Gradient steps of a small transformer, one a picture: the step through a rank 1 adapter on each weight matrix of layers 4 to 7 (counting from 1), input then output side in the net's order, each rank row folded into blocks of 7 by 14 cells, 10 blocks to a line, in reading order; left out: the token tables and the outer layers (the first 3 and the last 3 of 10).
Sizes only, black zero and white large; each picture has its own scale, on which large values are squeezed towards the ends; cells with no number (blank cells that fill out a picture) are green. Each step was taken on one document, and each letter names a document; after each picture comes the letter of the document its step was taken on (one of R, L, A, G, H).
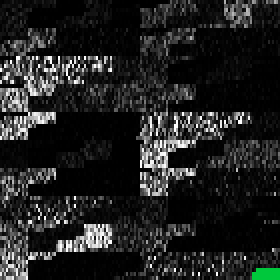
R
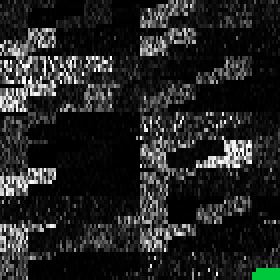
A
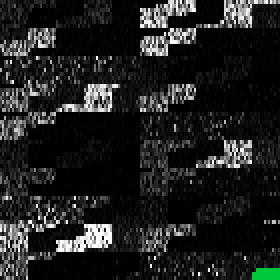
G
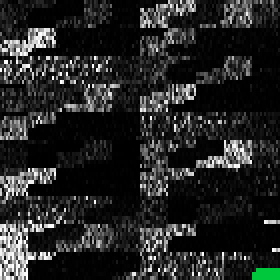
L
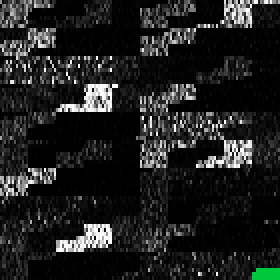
G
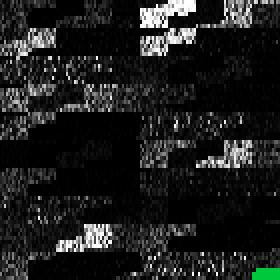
R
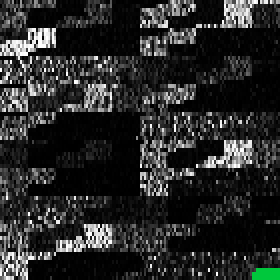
G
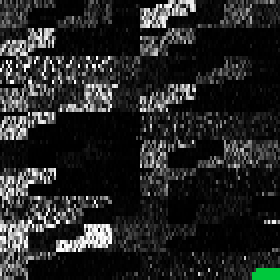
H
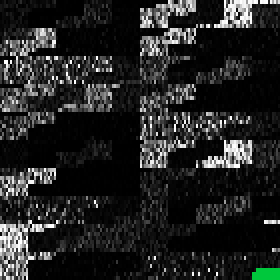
L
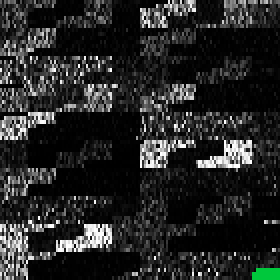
L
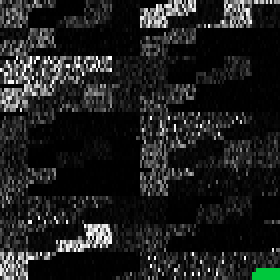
H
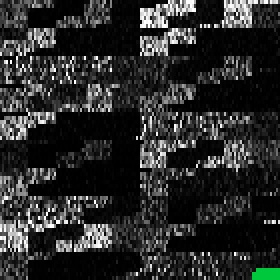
L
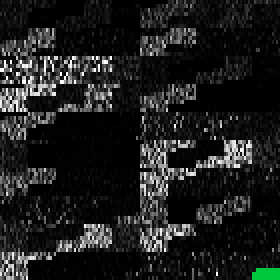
A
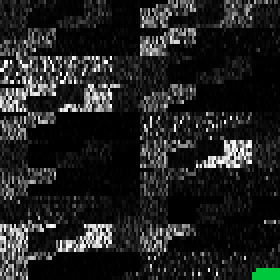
A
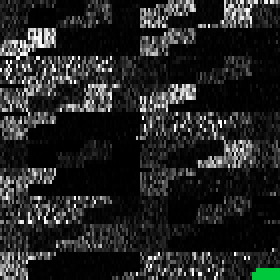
G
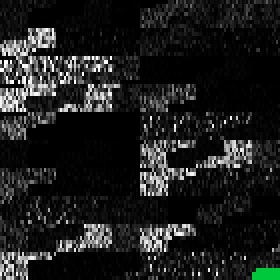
A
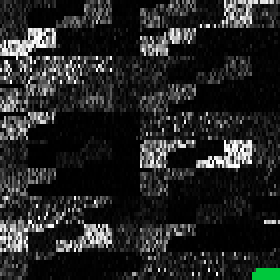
L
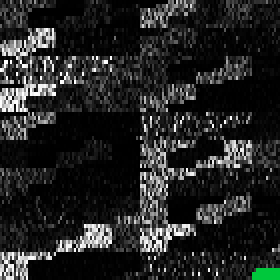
A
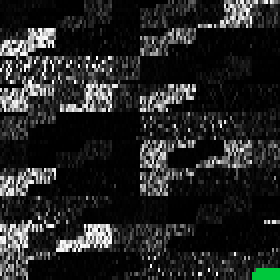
H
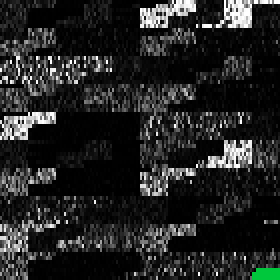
R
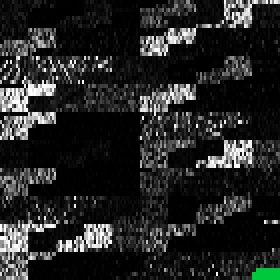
R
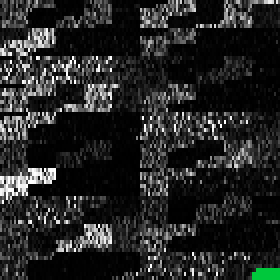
G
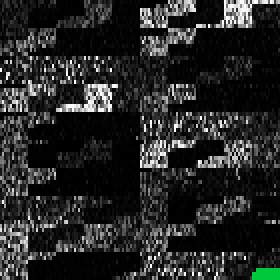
G
